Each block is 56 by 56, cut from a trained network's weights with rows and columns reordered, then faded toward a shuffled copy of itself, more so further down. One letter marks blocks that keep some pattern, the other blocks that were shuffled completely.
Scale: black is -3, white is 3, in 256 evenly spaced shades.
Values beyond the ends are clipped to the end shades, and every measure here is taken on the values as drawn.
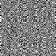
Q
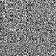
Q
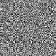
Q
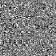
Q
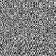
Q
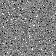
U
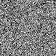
U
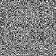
Q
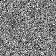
U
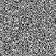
Q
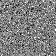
U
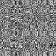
Q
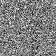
U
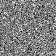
U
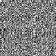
Q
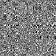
Q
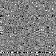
Q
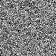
U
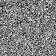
U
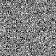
Q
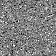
U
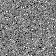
U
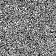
U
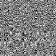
Q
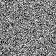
U
